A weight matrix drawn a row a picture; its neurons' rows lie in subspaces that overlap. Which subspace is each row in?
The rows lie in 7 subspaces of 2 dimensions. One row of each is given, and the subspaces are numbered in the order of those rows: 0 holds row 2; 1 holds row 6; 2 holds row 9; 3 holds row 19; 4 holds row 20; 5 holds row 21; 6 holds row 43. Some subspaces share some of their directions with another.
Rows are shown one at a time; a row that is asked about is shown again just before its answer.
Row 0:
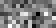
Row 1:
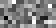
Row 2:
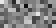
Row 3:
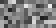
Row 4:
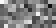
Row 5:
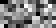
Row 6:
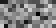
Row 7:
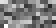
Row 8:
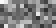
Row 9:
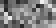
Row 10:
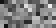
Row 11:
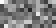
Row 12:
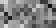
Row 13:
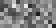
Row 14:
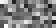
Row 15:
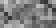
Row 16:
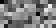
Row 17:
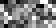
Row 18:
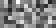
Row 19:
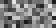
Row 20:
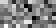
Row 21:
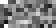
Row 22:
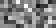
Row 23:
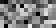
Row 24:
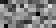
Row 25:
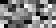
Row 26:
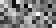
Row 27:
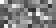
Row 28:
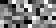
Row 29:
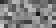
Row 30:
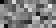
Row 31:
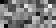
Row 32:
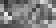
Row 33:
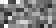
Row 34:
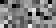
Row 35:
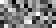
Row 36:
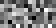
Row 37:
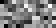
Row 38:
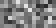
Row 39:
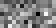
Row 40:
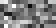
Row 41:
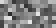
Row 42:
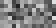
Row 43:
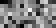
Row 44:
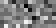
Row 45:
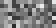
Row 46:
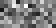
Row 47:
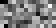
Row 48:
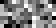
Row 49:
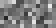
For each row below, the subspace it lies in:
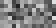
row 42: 3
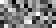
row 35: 0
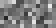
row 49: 6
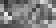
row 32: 2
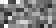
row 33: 5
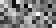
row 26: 0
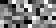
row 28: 4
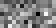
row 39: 1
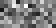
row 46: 0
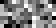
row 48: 1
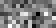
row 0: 1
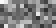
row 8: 6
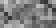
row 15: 2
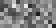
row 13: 0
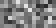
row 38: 5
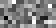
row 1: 6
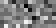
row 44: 4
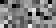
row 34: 3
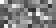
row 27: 3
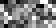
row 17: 2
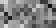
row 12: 2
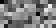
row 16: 4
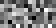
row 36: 4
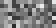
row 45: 3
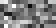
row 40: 0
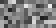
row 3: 6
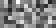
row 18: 5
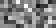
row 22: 5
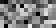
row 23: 1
